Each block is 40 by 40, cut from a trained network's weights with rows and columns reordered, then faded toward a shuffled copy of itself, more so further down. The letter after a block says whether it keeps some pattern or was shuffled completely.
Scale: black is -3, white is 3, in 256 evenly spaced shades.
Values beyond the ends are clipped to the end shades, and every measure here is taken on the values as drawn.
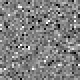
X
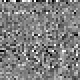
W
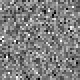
X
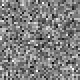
X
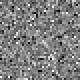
X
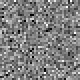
X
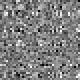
W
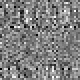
W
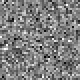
X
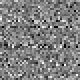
W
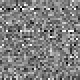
W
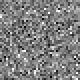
X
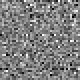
W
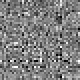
W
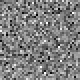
X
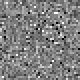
X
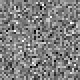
X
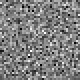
X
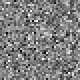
X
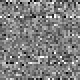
W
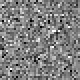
X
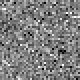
X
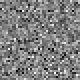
W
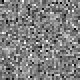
X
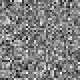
W
